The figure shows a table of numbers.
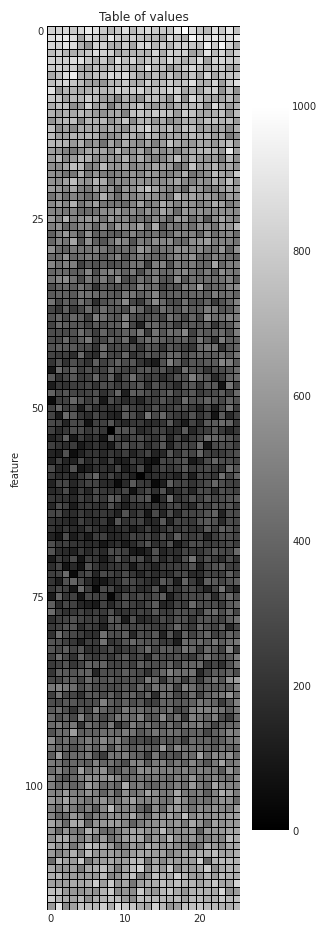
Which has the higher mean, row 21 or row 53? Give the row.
21
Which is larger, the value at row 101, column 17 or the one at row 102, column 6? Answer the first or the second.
the first
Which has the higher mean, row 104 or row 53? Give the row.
104
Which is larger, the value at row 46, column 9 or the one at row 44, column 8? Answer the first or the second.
the second
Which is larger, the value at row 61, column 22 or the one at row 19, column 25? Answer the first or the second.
the second
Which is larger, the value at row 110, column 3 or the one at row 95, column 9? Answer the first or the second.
the first
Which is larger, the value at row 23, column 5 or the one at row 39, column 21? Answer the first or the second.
the first
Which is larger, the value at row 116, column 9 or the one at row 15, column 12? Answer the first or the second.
the first
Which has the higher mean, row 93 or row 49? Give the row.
93
